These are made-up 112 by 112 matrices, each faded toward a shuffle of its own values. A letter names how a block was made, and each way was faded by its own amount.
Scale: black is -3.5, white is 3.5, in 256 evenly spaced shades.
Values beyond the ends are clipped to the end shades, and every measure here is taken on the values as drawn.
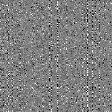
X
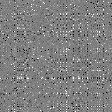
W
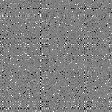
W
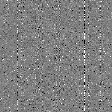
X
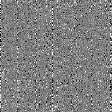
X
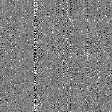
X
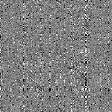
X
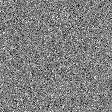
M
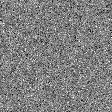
M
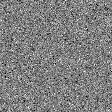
M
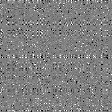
W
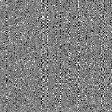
X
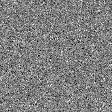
M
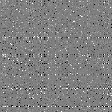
W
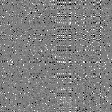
W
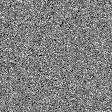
M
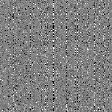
X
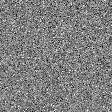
M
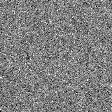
M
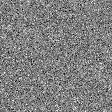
M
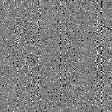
X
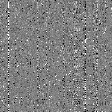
X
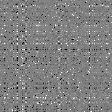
W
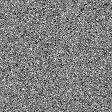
M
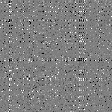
W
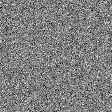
M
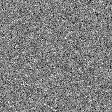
M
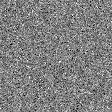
M
